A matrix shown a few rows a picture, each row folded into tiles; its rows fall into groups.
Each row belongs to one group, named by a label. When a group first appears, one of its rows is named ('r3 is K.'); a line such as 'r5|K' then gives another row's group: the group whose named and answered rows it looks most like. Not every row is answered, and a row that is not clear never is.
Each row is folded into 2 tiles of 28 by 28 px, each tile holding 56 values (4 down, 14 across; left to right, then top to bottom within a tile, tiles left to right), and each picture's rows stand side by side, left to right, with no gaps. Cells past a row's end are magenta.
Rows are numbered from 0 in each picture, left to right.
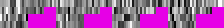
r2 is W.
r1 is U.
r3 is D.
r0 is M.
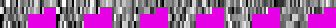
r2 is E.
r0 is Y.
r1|Y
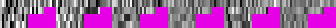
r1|M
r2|W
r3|W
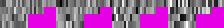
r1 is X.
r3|W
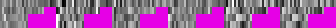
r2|W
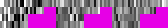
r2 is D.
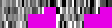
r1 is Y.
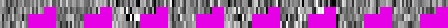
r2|X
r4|X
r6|Y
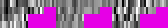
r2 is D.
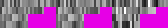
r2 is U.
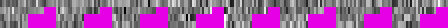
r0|U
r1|M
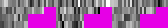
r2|W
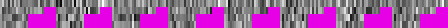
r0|W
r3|D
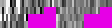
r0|M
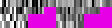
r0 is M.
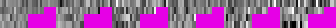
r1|X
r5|U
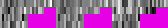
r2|M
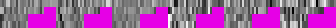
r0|Y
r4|W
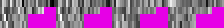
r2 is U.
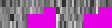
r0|X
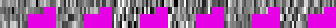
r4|U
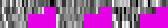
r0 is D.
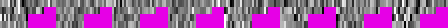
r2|W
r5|X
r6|Y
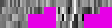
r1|M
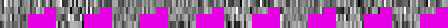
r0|U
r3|U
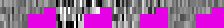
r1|U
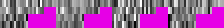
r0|M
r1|M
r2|E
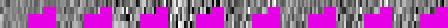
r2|X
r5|E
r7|E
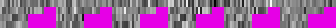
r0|W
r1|M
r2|U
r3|W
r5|E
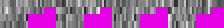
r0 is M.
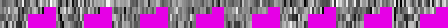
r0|D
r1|D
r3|E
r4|U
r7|W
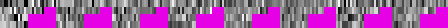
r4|X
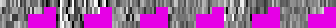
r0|W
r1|U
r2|X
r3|Y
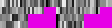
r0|W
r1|Y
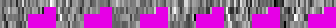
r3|M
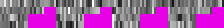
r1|U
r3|X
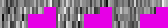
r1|E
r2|D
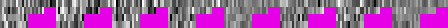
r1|M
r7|U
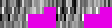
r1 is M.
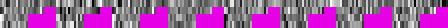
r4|Y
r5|D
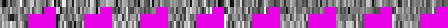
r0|X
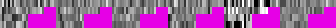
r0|W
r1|D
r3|Y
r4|U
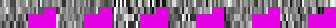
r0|M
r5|D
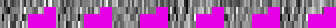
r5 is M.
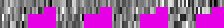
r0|E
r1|M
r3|W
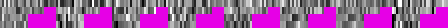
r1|U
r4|M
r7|Y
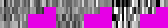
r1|M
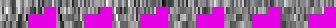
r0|M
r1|D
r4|W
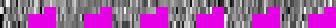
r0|Y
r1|M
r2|U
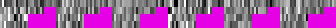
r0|X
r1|E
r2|E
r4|W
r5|M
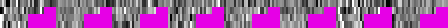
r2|U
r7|Y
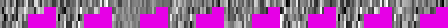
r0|D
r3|E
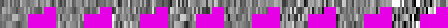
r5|X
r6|Y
